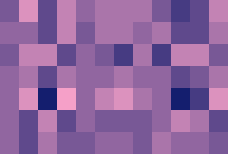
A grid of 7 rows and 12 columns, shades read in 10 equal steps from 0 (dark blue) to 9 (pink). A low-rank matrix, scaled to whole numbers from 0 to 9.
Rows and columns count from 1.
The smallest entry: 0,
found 2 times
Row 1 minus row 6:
-1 5 -4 4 0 2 2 2 -1 -5 -3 4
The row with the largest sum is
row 5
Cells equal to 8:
4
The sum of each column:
33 40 29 39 33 37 37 36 33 27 30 38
